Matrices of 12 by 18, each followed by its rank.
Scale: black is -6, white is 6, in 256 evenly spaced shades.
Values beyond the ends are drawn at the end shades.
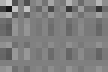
one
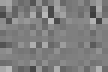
two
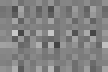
two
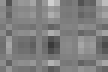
one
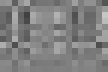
two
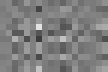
two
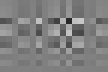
one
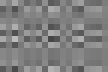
one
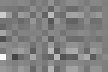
two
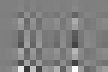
one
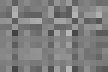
two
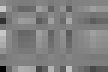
one
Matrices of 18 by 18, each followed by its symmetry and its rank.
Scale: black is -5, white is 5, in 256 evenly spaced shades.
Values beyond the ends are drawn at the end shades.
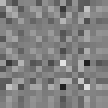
symmetric, rank two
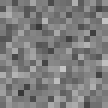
neither, full rank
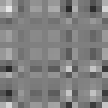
symmetric, rank one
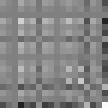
symmetric, rank two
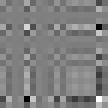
symmetric, rank one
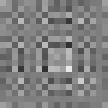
symmetric, rank two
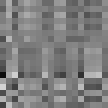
neither, rank two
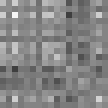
symmetric, rank two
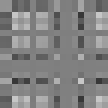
symmetric, rank one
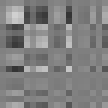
symmetric, rank one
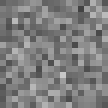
neither, full rank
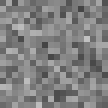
neither, full rank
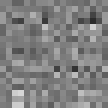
neither, rank three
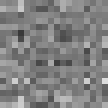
neither, rank three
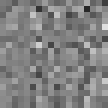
neither, rank three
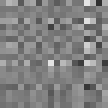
neither, rank two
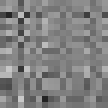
neither, rank two
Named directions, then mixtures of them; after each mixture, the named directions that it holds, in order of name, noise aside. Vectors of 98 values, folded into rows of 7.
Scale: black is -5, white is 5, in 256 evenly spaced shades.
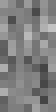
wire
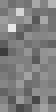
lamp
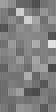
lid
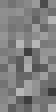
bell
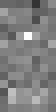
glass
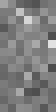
lid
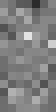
glass, lid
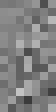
bell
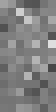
lid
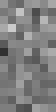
lamp, wire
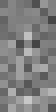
bell, glass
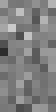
lamp, wire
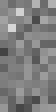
bell, lamp
